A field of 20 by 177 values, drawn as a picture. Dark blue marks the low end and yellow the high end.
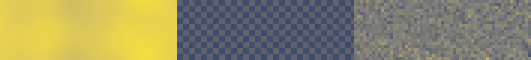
It is made of 1 by 3 panels. Panel 1,1: very high, smooth, faint in contrast. Panel 1,2: low, checkered. Panel 1,3: middling, fine-grained.
